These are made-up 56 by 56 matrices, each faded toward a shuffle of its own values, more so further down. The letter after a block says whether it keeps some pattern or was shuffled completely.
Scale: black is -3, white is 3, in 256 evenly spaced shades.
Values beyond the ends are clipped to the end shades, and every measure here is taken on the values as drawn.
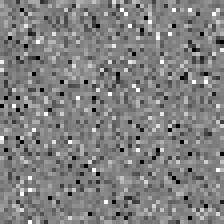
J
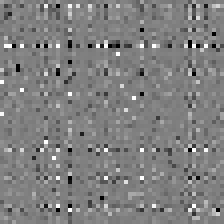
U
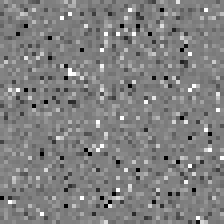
J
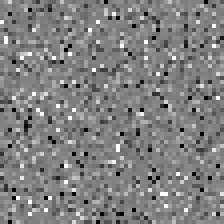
J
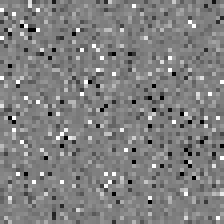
J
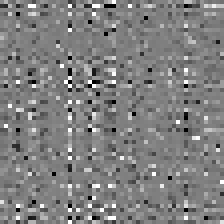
U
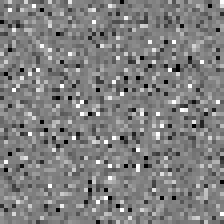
J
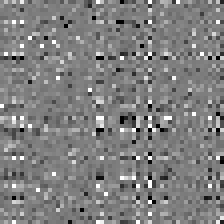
U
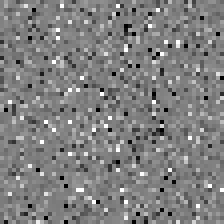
J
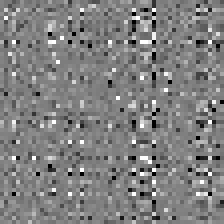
U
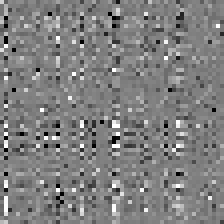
U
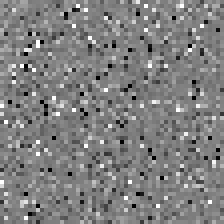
J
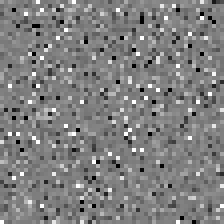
J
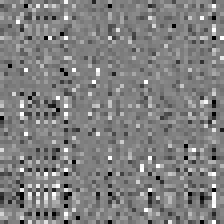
U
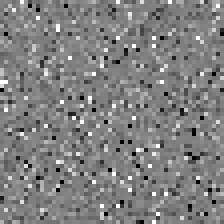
J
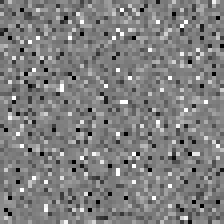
J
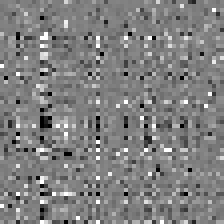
U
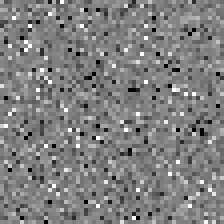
J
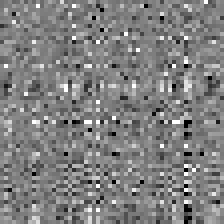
U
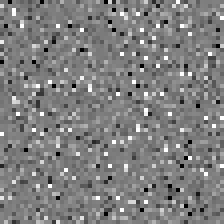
J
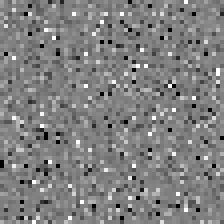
J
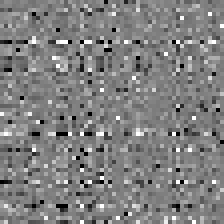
U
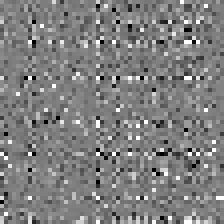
U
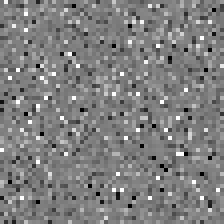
J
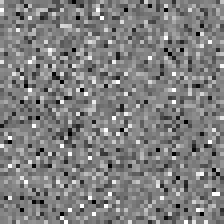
J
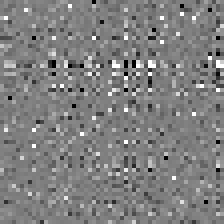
U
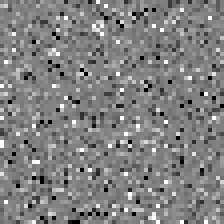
J
